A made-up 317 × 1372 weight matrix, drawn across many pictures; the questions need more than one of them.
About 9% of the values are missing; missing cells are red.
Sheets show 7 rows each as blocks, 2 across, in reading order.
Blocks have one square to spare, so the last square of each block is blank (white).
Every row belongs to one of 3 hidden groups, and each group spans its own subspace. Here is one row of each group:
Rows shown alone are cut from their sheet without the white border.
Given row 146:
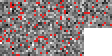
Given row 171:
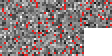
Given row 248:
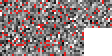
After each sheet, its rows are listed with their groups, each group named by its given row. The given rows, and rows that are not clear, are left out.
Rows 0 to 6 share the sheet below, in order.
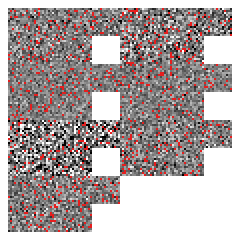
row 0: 248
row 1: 248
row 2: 248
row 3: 146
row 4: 146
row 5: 171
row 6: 146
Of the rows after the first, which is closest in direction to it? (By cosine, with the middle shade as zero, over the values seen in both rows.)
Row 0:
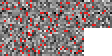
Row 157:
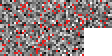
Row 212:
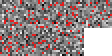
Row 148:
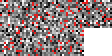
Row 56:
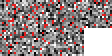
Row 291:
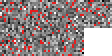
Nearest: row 148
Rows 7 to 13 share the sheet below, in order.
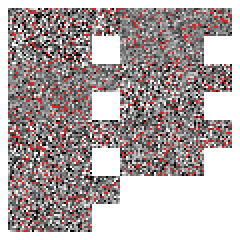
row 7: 146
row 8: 171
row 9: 171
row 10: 248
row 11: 248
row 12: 171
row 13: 146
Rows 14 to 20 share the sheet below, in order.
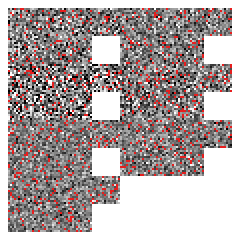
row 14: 248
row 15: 146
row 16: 248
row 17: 248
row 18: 248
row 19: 171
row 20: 171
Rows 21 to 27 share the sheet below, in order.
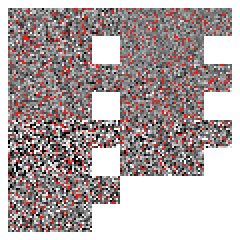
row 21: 171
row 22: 248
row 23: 171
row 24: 171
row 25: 171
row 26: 171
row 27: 248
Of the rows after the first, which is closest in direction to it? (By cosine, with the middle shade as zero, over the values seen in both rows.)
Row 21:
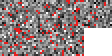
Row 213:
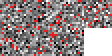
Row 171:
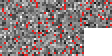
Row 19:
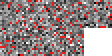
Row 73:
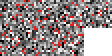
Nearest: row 171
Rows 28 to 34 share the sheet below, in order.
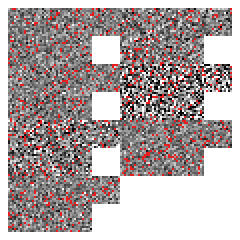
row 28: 146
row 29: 146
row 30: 146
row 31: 248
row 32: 171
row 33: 171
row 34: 248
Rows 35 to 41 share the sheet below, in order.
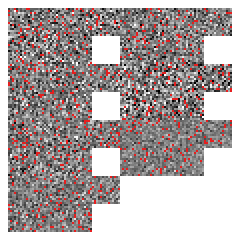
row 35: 146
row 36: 171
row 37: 248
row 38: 248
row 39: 146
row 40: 146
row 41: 248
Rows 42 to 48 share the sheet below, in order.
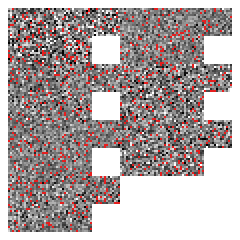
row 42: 171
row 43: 248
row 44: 171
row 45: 171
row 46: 171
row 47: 171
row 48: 248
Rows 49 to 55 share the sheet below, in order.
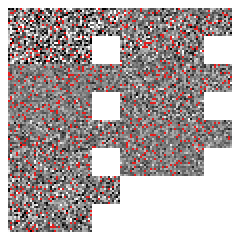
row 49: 146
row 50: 248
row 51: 171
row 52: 146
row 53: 146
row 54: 146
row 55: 248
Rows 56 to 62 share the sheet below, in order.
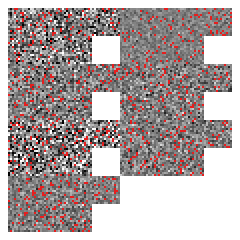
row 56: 171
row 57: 146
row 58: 146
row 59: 171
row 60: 248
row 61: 146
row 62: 146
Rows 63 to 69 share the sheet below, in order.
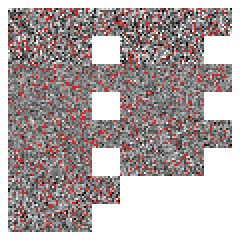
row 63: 146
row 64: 171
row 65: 171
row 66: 171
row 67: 171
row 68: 171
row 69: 248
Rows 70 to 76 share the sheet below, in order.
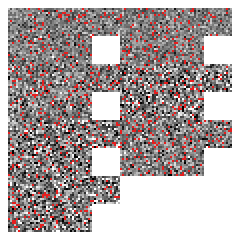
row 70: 171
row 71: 171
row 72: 248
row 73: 248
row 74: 171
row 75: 171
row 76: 171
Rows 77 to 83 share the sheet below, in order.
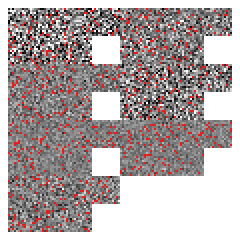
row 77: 248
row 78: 248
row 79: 248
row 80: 146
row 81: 248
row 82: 171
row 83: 248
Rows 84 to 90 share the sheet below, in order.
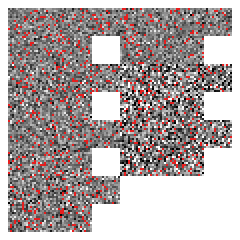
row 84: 171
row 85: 146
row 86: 248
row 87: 248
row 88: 146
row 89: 248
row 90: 171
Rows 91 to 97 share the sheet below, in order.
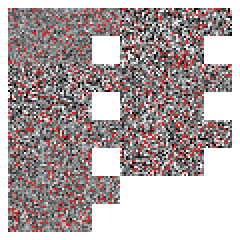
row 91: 146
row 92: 171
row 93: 171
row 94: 146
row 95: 146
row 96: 171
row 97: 248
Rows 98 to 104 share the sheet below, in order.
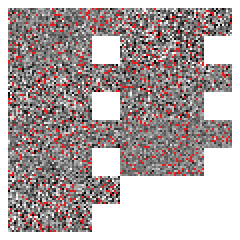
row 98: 248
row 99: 171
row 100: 171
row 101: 146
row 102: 171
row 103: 146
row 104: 248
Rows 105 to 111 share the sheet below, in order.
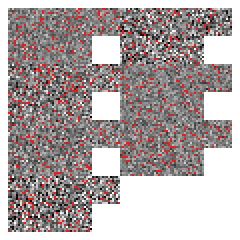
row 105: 248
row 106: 146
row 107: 248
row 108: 171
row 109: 248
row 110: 171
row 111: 248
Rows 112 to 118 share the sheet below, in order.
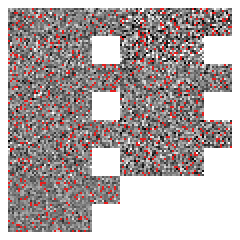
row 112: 146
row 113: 146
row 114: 171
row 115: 146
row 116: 171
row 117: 248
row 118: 171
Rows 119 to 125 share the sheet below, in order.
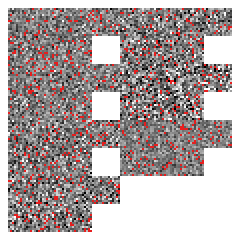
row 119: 248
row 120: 146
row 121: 248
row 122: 171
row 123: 248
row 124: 171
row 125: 248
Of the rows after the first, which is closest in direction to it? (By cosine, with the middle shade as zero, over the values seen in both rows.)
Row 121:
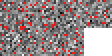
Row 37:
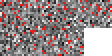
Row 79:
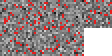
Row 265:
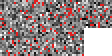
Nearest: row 37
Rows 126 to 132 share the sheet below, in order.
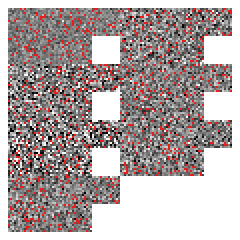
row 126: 248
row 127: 146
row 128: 171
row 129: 171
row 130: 248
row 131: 248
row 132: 248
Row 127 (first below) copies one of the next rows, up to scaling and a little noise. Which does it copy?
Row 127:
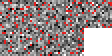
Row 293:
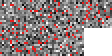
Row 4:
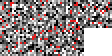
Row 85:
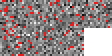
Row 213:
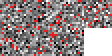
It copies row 4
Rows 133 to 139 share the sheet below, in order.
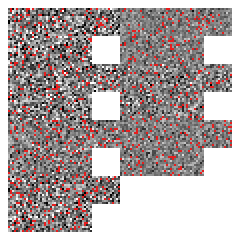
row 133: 248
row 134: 146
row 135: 171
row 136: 248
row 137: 146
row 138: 248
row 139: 248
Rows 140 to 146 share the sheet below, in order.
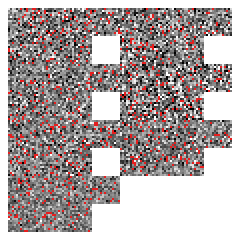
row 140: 171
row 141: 171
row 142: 248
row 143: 171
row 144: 146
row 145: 248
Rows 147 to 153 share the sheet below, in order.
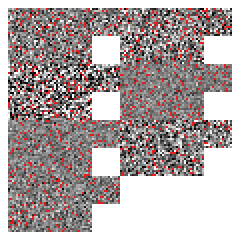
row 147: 248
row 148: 248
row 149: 146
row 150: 146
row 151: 171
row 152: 171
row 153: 248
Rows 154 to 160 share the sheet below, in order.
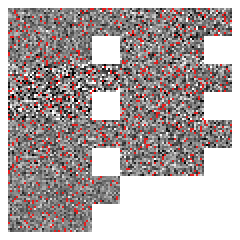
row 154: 146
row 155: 146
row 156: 171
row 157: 146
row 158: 171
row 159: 171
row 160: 171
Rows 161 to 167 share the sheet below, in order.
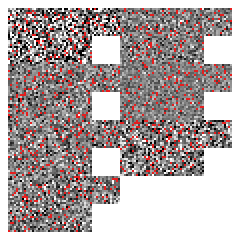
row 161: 248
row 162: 248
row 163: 248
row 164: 248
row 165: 171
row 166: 146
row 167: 146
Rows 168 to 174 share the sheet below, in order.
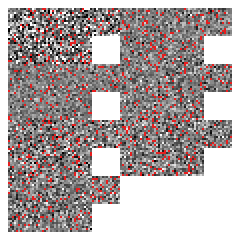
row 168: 171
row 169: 146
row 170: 146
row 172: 171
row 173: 171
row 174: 248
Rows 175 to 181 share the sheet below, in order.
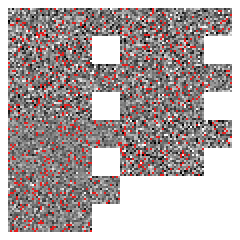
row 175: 248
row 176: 171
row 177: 146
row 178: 171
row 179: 171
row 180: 146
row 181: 248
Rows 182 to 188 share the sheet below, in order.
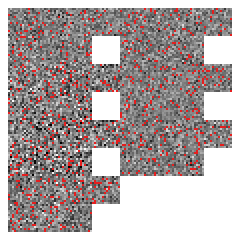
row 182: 171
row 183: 146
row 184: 171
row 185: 248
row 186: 146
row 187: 171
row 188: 146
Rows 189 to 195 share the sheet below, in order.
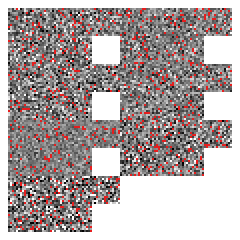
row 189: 146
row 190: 248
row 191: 171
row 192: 146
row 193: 248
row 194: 248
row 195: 171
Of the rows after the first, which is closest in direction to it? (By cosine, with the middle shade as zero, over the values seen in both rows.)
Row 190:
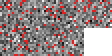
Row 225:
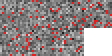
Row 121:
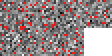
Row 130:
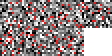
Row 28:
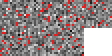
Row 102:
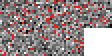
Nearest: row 121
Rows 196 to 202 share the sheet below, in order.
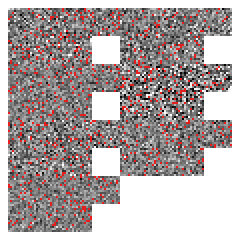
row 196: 146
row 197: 248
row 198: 171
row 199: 171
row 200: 171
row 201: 171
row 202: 146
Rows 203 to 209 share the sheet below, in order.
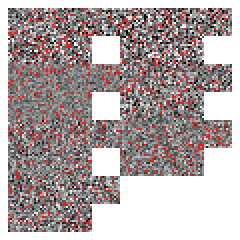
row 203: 171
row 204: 146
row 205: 171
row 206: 248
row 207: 146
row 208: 171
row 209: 146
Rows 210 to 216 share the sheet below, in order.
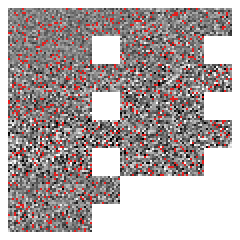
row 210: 171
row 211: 171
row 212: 146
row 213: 146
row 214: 248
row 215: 171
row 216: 248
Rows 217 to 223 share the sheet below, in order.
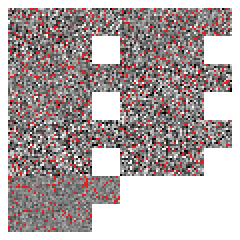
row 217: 248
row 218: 248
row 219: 248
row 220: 171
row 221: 171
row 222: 146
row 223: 248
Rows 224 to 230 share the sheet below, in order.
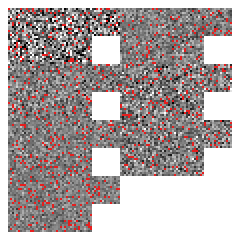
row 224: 248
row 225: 146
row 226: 248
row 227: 171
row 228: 146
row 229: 248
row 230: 171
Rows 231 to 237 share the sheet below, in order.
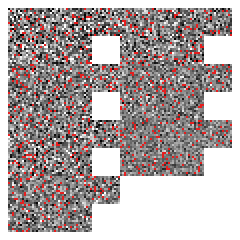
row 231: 146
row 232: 171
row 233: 248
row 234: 248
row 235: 146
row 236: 171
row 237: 146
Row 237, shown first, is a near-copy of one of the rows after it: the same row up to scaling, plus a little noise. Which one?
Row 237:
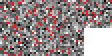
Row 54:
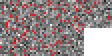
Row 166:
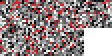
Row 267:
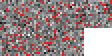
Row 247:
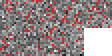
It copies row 54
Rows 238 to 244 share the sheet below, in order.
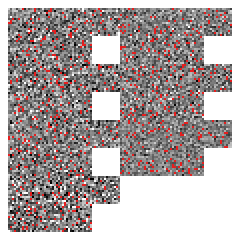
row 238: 171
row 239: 146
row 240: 171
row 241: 248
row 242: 146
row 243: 171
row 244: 146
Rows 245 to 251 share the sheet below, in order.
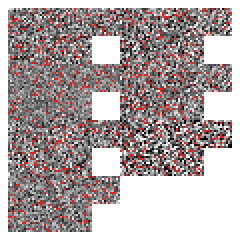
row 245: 146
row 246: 248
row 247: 146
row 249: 248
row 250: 171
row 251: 171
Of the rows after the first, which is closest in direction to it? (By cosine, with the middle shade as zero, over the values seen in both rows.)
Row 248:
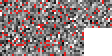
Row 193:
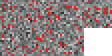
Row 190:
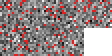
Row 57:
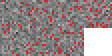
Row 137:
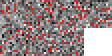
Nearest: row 190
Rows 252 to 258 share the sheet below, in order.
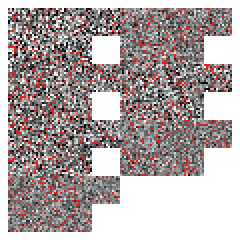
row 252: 248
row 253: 171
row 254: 171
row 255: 171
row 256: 146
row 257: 171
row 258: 146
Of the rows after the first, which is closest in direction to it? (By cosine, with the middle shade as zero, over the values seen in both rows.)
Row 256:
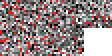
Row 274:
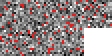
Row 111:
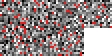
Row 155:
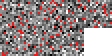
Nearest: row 155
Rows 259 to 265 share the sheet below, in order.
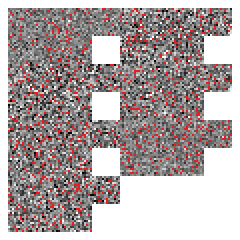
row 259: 248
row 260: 171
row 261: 146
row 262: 171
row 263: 248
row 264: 171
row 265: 171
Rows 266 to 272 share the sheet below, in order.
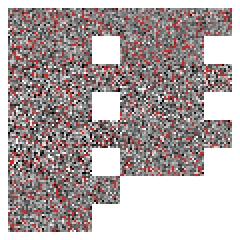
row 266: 171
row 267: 146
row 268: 171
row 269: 146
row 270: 248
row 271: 248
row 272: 171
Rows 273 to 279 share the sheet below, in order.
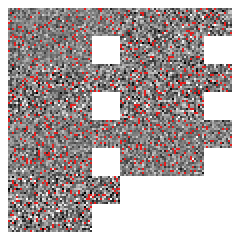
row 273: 248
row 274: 146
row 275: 248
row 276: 146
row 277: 146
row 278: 248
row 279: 248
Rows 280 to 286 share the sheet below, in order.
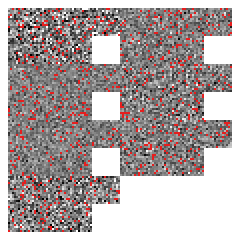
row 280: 171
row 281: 146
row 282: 146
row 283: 146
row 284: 248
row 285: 171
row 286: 146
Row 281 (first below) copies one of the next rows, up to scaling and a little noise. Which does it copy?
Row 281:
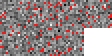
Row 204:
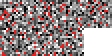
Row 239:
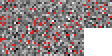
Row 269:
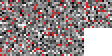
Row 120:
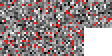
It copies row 120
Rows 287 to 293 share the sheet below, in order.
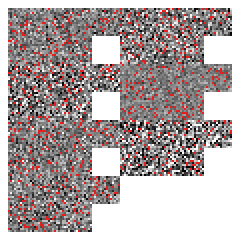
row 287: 171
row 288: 171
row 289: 248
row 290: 171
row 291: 248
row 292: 146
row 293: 146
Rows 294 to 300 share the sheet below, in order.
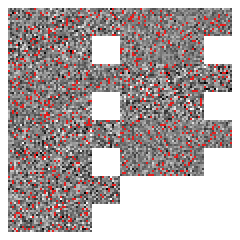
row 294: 248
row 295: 248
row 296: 146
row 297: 171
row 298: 146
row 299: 146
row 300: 248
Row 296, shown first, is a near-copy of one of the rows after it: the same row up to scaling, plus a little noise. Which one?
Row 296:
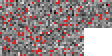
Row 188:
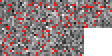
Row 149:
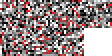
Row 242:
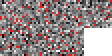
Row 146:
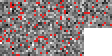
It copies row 149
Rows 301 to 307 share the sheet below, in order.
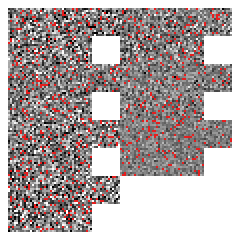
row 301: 171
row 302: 248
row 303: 146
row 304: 248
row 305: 171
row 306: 171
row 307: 248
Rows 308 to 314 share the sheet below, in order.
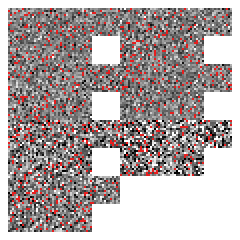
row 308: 171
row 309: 248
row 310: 248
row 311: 248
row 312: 146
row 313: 146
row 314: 146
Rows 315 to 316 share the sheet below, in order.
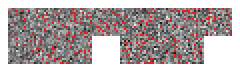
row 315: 146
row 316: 171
